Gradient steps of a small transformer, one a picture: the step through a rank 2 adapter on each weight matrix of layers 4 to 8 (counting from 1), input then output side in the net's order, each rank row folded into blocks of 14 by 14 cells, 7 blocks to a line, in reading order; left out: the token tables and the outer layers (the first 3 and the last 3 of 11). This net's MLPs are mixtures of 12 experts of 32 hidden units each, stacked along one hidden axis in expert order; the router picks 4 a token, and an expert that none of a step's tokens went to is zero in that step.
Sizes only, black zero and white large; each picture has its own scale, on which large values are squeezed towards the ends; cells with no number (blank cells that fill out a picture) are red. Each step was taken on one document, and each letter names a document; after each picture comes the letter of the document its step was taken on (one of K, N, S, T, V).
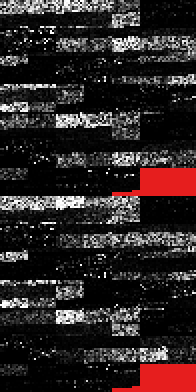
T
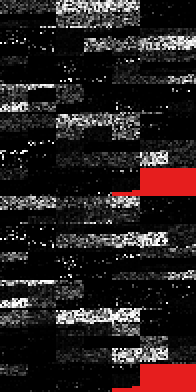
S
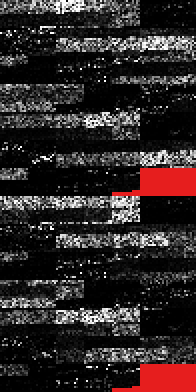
T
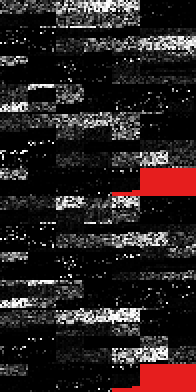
S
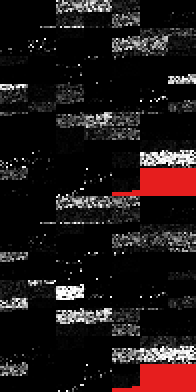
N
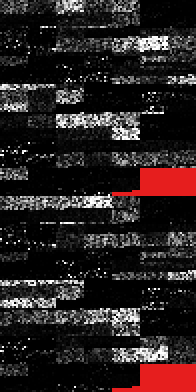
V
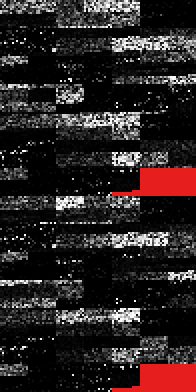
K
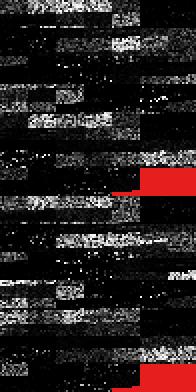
N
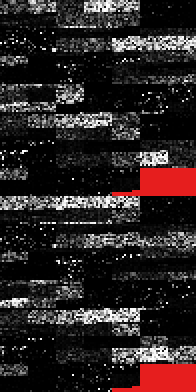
S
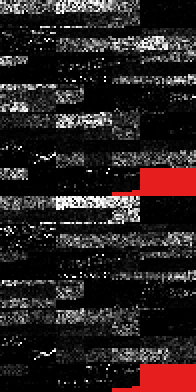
T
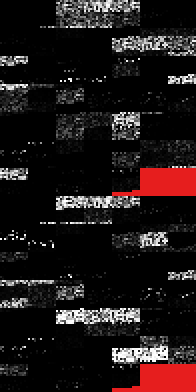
K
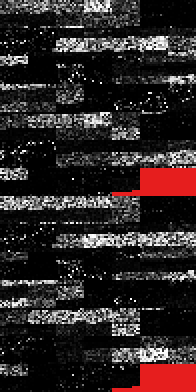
K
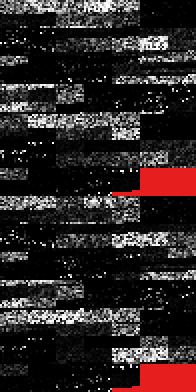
S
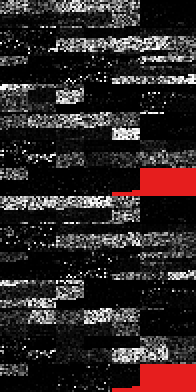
V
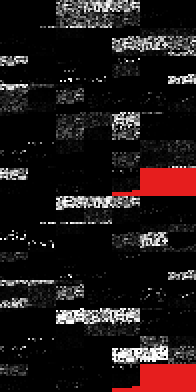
K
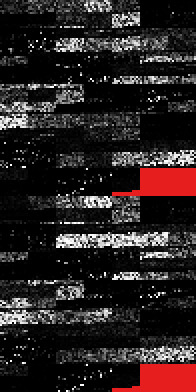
N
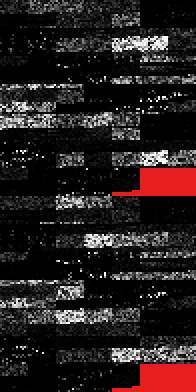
N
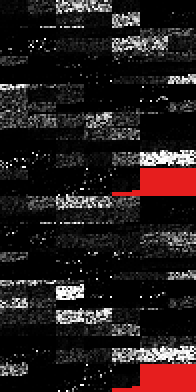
N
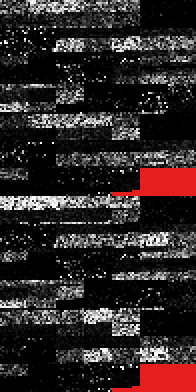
S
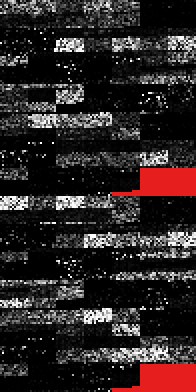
S
